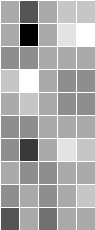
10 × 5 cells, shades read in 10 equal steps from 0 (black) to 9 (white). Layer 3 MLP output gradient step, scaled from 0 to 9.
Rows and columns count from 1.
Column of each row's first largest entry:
4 5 3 2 2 3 4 1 5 2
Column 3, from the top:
6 6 6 6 6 6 6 5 5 4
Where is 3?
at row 1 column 2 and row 10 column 1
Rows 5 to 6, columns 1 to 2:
6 7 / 5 5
